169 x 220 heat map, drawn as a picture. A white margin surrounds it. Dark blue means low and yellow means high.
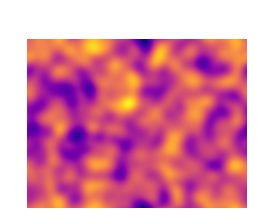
Lone odd cells: none. Histogram: bell-shaped. Average level on the scale: 50%. Mirror symmetry: none. Grain: smooth. Odd rows or columns: none. Slope: none.
